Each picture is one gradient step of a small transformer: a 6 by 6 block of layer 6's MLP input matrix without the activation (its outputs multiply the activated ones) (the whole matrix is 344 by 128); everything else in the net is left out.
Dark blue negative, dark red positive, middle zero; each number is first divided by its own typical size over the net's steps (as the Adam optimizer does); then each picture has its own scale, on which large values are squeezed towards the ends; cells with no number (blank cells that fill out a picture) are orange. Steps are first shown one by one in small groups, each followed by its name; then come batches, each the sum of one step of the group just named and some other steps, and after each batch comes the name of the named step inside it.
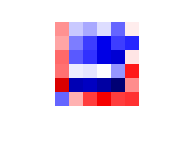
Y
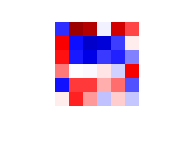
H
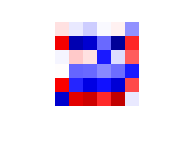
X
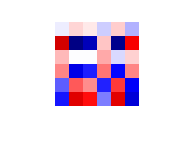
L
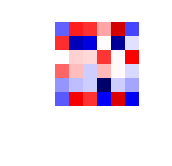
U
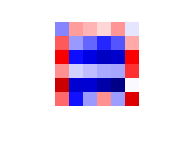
Y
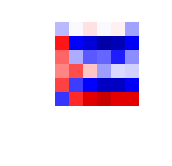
Y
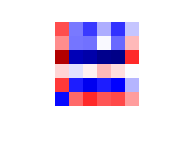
X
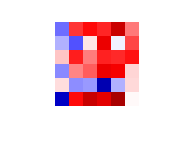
U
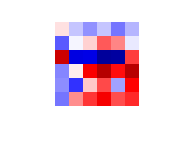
Y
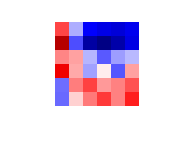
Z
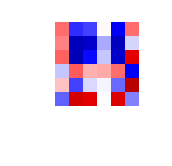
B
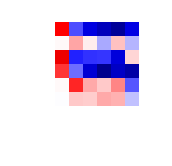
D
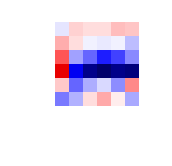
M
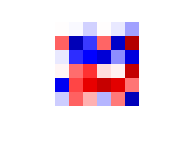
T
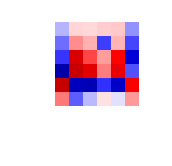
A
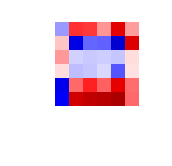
T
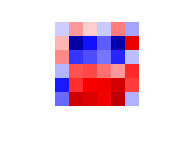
T
